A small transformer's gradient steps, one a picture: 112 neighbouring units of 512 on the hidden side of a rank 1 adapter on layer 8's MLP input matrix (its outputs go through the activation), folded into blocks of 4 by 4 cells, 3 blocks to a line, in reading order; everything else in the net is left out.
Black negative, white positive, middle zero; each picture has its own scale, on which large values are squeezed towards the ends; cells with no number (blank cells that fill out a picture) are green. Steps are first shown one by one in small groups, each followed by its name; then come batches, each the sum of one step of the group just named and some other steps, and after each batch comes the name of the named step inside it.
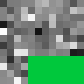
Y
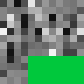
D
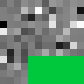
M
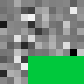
Y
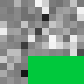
M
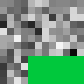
D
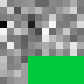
M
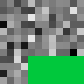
D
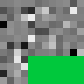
M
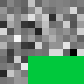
D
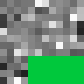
Y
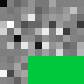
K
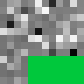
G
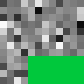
K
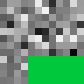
G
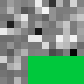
G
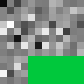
K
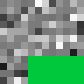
G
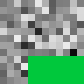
G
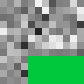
G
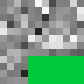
G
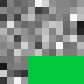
K
